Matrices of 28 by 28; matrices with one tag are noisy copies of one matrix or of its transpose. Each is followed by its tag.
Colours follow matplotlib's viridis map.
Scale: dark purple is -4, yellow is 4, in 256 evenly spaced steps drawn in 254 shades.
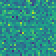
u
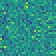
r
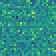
u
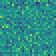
r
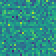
u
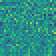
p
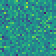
r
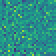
p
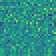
p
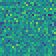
p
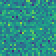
u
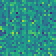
u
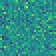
r
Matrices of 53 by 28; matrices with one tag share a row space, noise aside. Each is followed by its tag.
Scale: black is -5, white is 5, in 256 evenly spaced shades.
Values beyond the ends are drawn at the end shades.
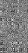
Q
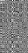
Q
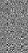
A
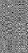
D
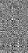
Q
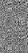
D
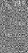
D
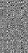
A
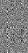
A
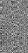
Q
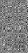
D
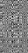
Q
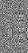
D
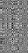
Q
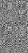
D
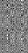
A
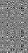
A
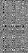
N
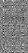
N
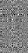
Q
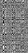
N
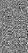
D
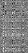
N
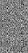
A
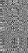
Q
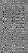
N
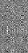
A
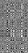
A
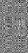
D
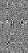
A
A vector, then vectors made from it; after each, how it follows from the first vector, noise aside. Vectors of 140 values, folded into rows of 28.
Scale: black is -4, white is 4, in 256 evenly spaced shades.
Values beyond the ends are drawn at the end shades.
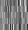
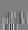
partly zeroed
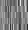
copied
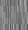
shrunk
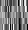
scaled up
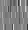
partly zeroed
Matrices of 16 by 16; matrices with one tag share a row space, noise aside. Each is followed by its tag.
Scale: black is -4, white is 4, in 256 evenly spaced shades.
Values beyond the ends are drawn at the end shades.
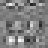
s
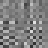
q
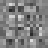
s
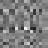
q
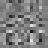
s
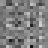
s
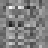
s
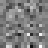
s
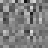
q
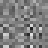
q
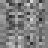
s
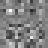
s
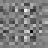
q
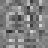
s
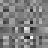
q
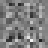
s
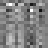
s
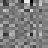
q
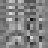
s
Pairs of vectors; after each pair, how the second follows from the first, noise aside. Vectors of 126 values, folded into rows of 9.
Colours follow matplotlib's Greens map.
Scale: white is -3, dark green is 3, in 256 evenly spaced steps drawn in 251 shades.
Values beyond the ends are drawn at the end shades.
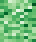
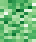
negated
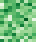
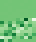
partly zeroed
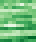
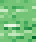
partly zeroed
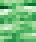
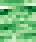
negated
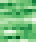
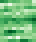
negated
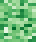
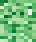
reversed
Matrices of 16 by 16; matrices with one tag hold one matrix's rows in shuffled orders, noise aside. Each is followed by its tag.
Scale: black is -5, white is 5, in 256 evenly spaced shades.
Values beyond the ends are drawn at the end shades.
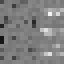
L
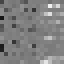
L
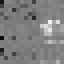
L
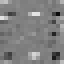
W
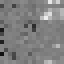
L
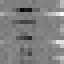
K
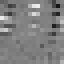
W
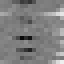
K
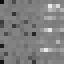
L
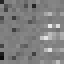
L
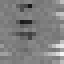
K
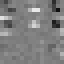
W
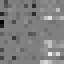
L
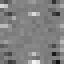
W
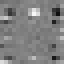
W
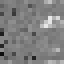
L
